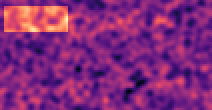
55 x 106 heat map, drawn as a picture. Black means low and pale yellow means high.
Neither half mirrors the other. In the top left lies a patch that is higher than the rest. The texture is blotchy. The ninth with the highest average is the top left. The top left is the roughest part. Most values sit low, with a long tail of high ones.
